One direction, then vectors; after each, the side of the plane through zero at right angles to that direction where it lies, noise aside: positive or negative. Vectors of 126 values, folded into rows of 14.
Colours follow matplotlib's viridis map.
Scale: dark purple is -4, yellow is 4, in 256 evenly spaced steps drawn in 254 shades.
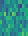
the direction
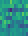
negative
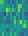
negative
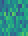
positive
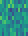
negative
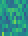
negative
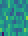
positive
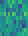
positive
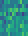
positive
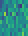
positive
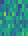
positive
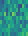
positive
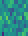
positive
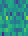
positive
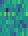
positive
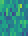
negative
